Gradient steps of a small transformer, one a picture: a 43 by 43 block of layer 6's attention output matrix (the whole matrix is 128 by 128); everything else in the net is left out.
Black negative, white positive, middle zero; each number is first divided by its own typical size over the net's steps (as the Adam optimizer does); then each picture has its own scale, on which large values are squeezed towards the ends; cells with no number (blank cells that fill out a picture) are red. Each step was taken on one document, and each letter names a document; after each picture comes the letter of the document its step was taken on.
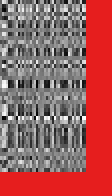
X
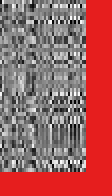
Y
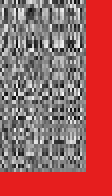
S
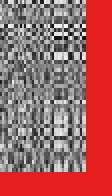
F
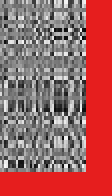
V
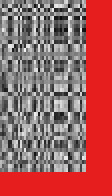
F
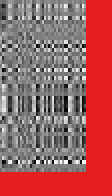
X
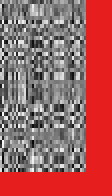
S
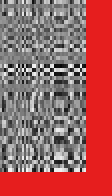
F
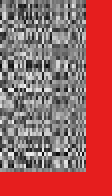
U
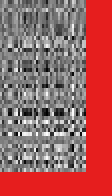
V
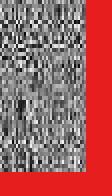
S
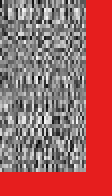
V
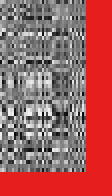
U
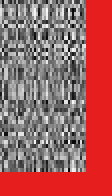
S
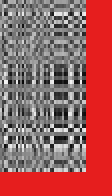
F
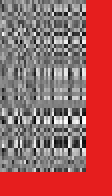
X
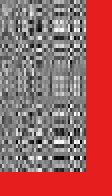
Y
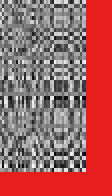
F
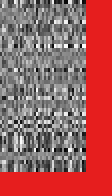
V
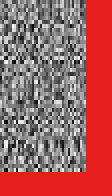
S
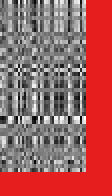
X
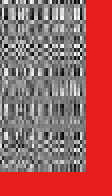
Y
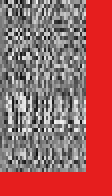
F
